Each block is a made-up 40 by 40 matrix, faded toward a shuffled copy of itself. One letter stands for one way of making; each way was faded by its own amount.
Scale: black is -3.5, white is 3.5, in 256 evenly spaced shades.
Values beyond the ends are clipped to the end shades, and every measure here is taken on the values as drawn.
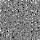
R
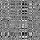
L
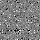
R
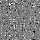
R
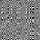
L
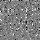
R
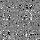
R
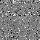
R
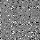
R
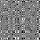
L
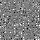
R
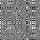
L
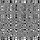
L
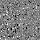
R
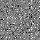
R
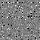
R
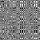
L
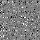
R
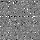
R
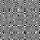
L
